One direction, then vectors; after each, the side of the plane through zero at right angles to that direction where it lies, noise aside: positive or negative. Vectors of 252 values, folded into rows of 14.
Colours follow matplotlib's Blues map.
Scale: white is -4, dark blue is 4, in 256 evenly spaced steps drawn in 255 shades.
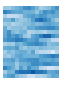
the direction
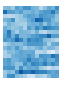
positive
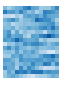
positive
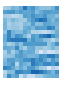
positive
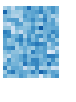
positive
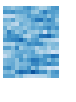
positive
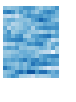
positive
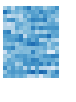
positive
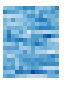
positive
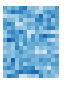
positive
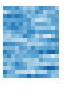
negative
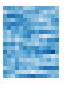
negative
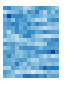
negative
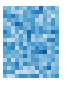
negative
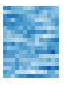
negative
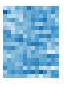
positive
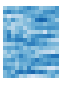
positive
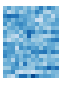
negative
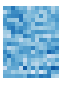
negative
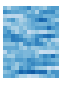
positive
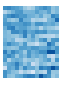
negative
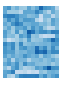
negative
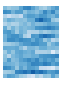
positive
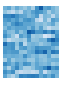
negative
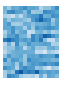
positive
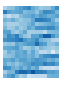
positive
